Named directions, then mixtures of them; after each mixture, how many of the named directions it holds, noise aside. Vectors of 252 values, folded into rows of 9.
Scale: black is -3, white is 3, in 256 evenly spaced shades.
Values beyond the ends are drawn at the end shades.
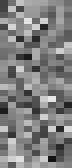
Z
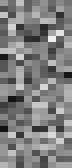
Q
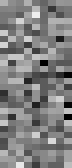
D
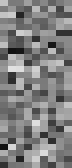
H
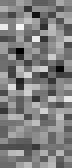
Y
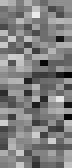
one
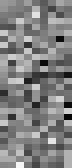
one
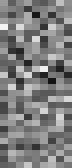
one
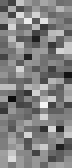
two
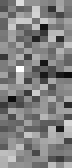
three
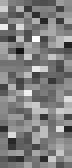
two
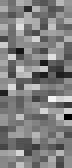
two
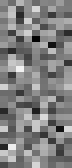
two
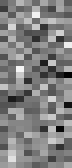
three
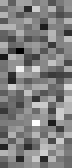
three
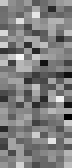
one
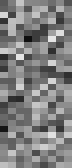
one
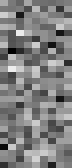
one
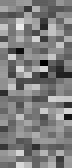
two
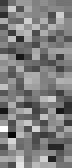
two
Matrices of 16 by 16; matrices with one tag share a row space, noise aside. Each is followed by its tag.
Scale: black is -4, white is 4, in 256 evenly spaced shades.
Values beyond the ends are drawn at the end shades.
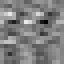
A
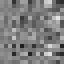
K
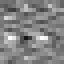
A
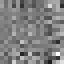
K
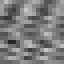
A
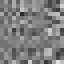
K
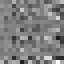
K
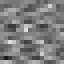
A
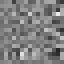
K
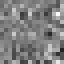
K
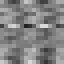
A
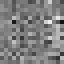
K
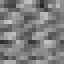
A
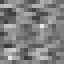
A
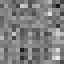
K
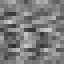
A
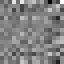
K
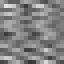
A
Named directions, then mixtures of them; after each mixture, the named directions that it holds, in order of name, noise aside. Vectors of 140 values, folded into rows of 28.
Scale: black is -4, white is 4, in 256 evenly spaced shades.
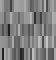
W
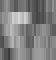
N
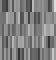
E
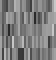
E, W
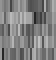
N, W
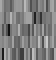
W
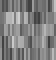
E, N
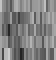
N, W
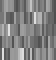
E, W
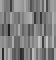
W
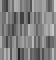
E, N
